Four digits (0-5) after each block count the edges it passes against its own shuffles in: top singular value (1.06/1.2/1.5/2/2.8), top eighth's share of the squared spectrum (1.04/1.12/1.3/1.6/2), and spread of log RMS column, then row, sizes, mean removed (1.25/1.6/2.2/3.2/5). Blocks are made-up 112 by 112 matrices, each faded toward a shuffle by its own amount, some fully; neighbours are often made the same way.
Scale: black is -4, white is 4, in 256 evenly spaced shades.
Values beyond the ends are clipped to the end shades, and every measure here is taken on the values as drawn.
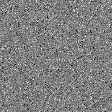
2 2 1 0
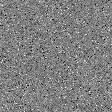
0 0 0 0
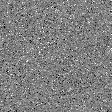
0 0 0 0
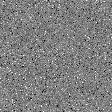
1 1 0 0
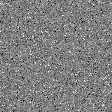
1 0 0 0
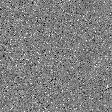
2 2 0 0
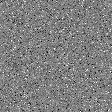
1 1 0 0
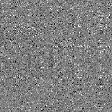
4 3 2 2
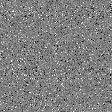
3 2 0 1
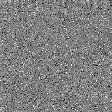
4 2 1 1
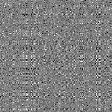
5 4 3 3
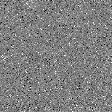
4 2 1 1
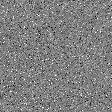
0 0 0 0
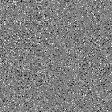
4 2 1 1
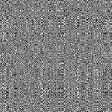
5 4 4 3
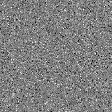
3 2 1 0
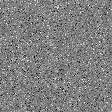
0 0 0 0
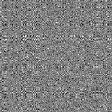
5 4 3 3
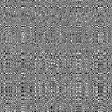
5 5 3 4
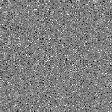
4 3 1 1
